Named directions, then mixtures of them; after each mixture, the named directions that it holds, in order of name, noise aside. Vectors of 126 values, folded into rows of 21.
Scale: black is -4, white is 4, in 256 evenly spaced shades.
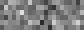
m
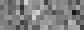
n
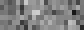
n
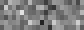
m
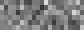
m, n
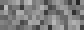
m, n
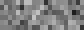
m, n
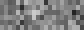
n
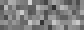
m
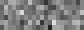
m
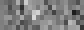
n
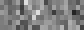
n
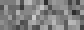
m, n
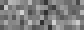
m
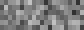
m, n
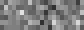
m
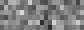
m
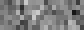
n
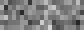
m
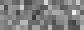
m, n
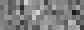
n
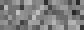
m, n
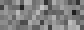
m, n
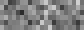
m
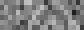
m, n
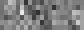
m, n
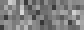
m, n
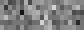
m, n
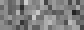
n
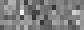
m, n
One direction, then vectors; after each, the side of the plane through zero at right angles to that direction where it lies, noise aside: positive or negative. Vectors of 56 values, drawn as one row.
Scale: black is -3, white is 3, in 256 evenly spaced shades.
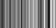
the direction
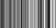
positive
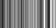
positive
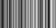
positive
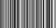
positive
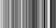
negative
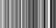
negative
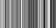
negative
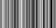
negative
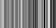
negative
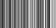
positive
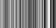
negative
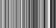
negative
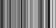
positive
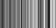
positive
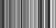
positive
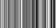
negative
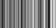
positive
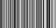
positive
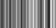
positive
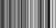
positive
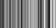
positive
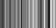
positive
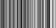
positive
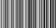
negative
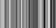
negative
